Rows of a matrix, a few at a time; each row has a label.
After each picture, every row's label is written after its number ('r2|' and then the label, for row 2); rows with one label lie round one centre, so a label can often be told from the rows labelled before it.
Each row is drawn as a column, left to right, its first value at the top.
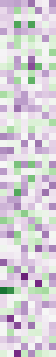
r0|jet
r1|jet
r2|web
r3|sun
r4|web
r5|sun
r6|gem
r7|sun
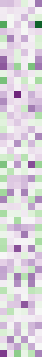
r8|web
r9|gem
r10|sun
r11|gem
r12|sun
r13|web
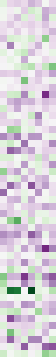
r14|gem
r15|jet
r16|jet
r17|sun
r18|jet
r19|gem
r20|sun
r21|sun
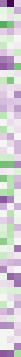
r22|web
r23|web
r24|sun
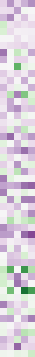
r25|gem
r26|jet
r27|sun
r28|jet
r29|jet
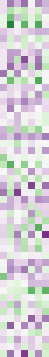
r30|gem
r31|web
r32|gem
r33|web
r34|jet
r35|web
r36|jet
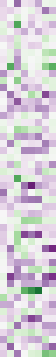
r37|gem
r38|sun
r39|web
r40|jet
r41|jet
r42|jet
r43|sun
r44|sun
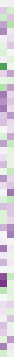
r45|sun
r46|gem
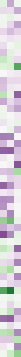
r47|jet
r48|jet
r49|sun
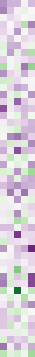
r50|sun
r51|gem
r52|jet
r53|gem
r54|sun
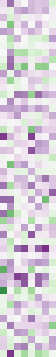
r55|jet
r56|web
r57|sun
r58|sun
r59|jet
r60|sun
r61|sun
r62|gem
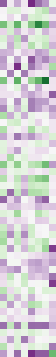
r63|web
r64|gem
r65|web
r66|gem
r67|web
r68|web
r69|web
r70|sun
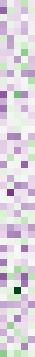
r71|sun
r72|gem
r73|jet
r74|sun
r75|gem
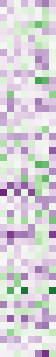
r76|gem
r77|jet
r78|gem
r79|jet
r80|gem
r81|web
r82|web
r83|jet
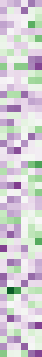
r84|sun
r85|jet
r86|jet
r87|sun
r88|web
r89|web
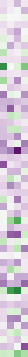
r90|sun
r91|jet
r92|jet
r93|sun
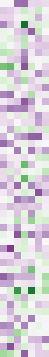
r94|sun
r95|sun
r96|jet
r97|web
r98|jet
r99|gem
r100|gem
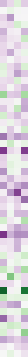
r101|jet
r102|gem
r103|gem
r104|jet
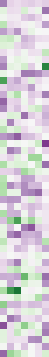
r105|web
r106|jet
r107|jet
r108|gem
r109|gem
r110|gem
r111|sun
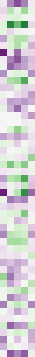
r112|gem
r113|web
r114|web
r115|web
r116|gem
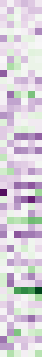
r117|gem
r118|sun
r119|jet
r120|jet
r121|jet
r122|jet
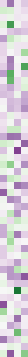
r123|gem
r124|web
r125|jet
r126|sun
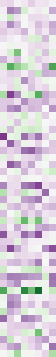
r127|jet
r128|sun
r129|sun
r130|jet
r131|jet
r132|jet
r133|gem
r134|sun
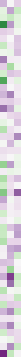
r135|web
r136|sun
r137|gem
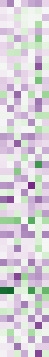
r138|jet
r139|jet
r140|sun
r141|gem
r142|jet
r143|web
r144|jet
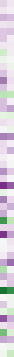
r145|jet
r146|jet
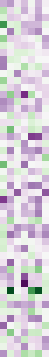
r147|web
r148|jet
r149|gem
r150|sun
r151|jet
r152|jet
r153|gem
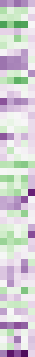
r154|web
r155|web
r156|web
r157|web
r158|gem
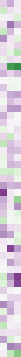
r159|gem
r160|sun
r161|sun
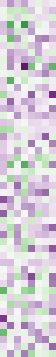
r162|jet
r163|web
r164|gem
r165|web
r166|sun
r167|gem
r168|gem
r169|sun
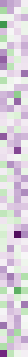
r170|web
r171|sun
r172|jet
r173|gem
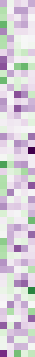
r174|web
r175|gem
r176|sun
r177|sun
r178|jet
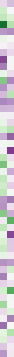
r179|web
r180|jet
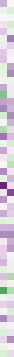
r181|jet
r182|gem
